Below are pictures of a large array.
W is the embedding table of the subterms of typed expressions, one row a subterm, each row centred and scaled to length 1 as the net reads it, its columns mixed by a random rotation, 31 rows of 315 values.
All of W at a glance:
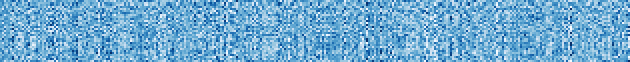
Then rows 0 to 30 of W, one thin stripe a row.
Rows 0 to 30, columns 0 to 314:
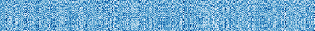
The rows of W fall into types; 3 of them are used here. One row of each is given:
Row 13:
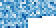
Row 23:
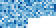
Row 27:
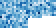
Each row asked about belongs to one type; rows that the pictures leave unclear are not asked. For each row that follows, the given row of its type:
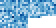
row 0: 23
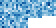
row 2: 27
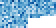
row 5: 23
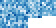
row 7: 27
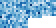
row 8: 27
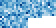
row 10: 27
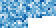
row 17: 13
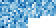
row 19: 23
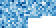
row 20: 27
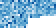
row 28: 23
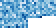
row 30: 13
